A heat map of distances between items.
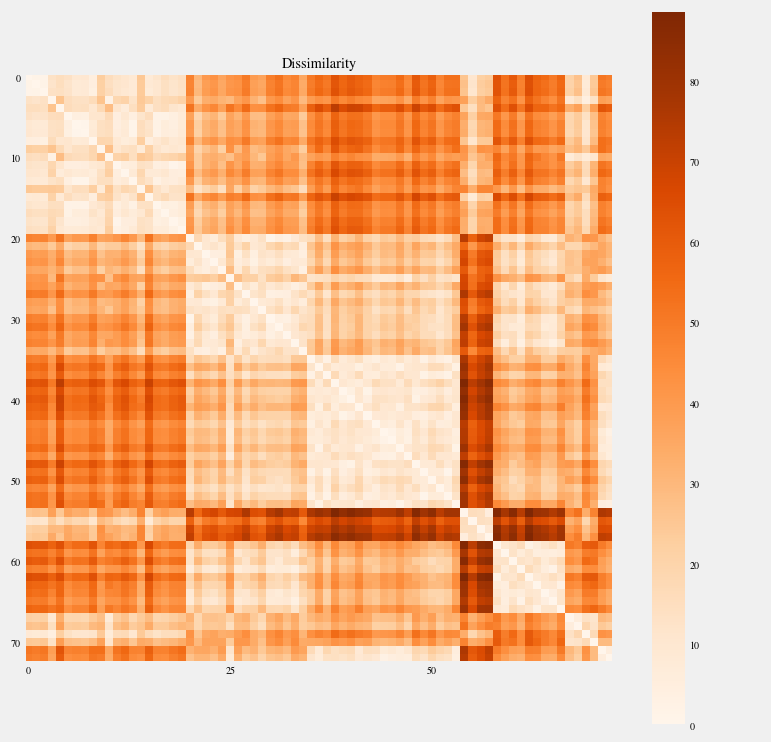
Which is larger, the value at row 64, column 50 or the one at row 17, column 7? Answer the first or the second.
the first
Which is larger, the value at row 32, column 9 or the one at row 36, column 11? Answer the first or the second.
the second
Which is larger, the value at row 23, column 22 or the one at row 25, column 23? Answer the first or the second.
the second
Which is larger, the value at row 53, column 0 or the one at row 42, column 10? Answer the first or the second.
the first
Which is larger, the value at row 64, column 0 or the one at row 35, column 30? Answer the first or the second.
the first
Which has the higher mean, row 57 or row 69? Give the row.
57
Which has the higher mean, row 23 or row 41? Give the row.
41
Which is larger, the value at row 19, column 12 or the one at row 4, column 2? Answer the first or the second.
the second
